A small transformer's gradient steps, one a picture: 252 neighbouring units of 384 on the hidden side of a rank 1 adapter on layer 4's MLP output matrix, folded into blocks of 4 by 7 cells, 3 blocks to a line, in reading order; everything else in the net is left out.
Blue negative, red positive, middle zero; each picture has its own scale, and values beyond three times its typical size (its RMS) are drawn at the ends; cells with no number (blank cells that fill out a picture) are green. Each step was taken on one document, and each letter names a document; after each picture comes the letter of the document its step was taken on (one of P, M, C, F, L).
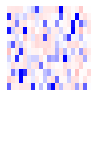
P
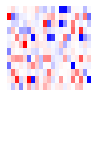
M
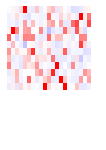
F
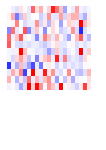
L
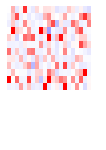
F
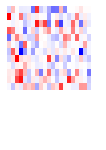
P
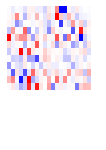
L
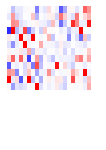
M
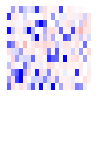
P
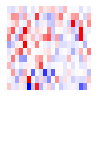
L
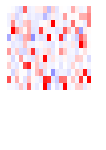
F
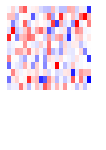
F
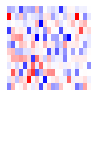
P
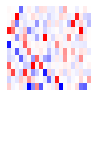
L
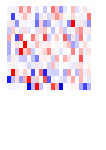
L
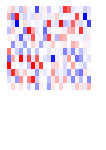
M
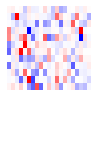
L
